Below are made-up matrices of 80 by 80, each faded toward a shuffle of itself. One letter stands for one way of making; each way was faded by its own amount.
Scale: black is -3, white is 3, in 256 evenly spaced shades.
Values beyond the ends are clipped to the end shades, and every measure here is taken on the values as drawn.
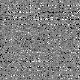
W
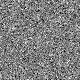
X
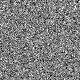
X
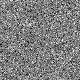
X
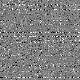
W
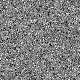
X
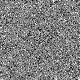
X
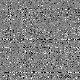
W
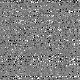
W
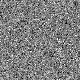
X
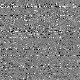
W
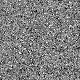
X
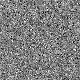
X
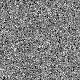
X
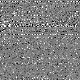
W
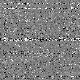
W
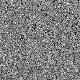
X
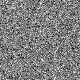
X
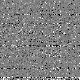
W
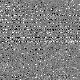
W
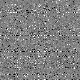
W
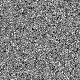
X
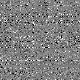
W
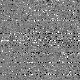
W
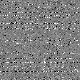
W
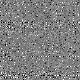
W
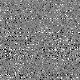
W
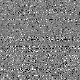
W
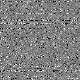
W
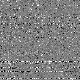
W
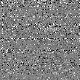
W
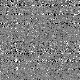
W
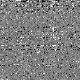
W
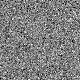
X
